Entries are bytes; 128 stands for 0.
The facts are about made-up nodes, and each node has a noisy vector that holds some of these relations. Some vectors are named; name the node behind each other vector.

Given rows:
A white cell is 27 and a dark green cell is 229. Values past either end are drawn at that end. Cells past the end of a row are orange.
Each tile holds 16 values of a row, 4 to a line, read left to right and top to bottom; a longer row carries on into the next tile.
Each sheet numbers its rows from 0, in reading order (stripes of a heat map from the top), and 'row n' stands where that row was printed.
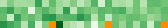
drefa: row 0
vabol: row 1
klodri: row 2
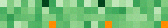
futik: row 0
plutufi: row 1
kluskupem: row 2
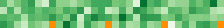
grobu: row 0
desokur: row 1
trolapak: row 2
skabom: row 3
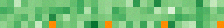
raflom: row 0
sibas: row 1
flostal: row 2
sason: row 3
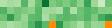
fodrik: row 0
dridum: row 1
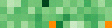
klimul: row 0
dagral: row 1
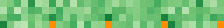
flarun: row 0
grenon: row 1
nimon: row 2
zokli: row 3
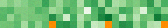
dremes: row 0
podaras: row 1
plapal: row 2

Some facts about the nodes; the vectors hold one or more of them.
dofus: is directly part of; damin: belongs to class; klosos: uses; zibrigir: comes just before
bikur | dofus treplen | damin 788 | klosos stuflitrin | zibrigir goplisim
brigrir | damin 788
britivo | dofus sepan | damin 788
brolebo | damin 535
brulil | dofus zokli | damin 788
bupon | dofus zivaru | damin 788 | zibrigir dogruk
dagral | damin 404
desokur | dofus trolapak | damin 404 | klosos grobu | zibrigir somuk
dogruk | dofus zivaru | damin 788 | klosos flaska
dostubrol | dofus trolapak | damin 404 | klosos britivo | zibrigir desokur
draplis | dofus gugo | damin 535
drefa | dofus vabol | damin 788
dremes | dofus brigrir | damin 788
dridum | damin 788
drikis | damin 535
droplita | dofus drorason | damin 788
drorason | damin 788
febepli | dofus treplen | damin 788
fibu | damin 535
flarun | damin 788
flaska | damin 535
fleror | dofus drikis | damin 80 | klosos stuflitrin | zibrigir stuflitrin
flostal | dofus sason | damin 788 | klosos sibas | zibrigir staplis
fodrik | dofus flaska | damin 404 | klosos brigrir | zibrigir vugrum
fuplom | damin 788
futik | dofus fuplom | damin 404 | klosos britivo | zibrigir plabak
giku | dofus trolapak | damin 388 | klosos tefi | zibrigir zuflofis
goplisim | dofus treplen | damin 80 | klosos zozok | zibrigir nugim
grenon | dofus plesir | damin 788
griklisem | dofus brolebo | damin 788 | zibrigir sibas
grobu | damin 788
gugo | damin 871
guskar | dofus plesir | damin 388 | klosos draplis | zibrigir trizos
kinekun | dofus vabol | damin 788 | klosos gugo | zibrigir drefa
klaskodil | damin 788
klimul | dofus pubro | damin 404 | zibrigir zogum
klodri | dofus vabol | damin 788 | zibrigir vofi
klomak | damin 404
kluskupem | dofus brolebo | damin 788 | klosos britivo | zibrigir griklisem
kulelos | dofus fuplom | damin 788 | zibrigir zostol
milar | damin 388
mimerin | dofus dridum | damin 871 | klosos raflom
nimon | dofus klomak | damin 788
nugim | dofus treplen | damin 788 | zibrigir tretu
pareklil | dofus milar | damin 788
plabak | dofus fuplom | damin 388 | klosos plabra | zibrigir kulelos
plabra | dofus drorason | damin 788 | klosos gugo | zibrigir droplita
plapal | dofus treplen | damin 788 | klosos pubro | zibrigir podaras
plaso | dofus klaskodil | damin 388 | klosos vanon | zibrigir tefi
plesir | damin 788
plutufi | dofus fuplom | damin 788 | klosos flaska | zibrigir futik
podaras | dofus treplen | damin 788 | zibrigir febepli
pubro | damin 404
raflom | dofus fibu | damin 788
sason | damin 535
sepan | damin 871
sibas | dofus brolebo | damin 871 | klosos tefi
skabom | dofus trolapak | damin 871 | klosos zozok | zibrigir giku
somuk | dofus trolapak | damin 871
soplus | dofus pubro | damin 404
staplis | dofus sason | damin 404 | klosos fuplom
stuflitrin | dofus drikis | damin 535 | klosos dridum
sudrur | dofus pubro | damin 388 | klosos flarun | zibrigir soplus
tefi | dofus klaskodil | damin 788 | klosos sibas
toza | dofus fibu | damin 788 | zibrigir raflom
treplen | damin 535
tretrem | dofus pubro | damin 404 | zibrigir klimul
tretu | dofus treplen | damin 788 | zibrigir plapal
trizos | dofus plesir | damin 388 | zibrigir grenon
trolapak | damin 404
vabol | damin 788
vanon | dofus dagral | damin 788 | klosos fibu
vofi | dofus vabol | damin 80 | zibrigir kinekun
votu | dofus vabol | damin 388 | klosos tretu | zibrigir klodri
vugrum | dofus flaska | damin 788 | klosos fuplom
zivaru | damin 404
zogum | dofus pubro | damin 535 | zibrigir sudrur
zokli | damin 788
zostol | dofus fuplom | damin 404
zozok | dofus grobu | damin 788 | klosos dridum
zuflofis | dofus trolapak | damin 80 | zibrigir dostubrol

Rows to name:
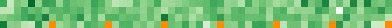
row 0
pubro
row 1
mimerin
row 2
vugrum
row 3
nugim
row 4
stuflitrin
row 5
trizos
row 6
treplen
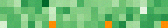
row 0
giku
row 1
griklisem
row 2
zostol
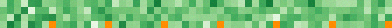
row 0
somuk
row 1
tretu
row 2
plabak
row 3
bikur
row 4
votu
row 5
milar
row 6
staplis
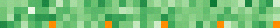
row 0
soplus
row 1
britivo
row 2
plesir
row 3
dogruk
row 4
guskar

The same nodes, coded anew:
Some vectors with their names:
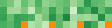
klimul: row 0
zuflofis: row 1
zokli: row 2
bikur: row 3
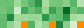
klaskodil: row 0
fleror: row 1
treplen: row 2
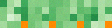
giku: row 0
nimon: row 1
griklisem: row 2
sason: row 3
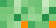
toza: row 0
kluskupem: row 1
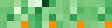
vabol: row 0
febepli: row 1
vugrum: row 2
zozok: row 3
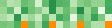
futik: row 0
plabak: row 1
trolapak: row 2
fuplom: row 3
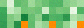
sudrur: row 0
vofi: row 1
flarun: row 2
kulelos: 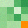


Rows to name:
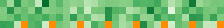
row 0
nugim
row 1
tretu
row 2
raflom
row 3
dostubrol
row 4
sibas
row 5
goplisim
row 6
desokur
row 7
draplis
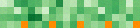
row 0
drefa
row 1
pubro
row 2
plaso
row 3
kinekun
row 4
flostal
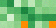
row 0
skabom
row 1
zogum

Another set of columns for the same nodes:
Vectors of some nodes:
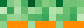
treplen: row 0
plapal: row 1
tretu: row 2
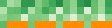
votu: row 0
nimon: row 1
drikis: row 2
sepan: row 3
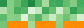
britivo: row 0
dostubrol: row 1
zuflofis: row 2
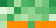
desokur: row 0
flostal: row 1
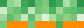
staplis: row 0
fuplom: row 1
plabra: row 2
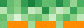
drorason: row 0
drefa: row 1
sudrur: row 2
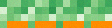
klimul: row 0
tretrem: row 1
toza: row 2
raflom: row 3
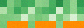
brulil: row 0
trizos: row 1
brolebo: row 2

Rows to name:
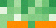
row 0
trolapak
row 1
plutufi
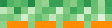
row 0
kulelos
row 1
mimerin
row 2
vofi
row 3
milar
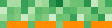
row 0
fodrik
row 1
fleror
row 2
nugim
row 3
bikur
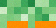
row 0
draplis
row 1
goplisim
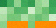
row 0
sibas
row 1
futik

